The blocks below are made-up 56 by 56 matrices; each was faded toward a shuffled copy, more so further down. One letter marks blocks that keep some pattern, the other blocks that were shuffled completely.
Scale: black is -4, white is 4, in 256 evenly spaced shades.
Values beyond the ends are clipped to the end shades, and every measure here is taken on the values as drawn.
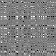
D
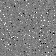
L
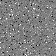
L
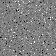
L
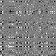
D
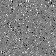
L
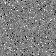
L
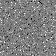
L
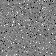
L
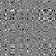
D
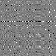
D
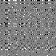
D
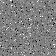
L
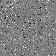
L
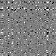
D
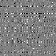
D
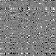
D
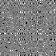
D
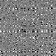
D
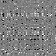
D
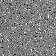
L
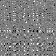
D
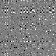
D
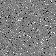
L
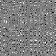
D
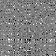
D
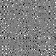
D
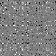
D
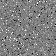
L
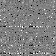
D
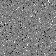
L
